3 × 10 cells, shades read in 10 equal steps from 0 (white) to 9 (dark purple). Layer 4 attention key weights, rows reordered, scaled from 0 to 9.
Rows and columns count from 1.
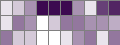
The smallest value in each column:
1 2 2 0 0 1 4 1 1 3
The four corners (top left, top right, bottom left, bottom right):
1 8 5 5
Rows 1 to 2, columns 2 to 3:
2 4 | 5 4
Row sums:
54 33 25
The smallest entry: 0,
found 3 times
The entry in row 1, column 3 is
4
